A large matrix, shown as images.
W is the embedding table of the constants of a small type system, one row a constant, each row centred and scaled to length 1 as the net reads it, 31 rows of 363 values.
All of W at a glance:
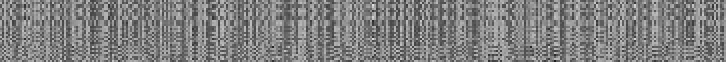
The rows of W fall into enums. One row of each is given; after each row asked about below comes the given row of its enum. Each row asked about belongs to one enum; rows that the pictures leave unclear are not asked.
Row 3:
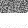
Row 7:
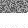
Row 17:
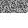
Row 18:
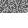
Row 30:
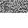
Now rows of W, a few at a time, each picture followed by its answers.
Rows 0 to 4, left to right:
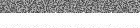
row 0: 7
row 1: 18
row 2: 3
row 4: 7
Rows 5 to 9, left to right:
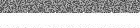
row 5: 18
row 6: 7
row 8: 3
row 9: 3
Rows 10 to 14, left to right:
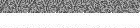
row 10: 18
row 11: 18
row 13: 7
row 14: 17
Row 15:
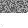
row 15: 7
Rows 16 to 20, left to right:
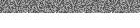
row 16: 18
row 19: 3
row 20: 18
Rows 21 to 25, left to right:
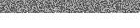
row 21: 7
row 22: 17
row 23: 30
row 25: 30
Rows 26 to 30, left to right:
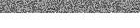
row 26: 7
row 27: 30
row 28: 18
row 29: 17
